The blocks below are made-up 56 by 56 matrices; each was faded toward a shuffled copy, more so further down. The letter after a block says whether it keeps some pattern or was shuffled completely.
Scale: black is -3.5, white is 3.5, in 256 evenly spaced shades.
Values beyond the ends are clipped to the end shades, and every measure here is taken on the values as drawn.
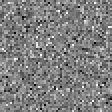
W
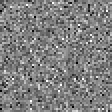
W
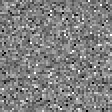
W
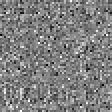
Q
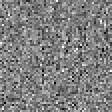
Q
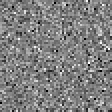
Q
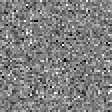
Q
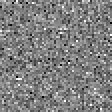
W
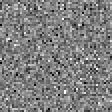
Q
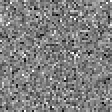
Q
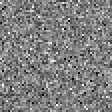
W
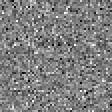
Q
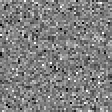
Q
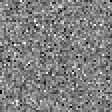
W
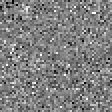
Q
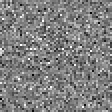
Q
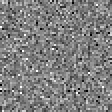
W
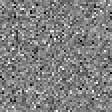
Q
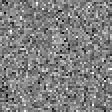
W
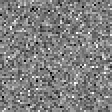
W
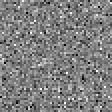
Q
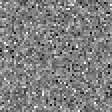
W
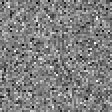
W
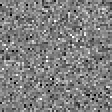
W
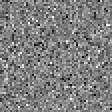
Q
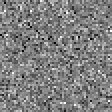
W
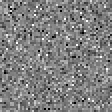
W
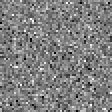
W
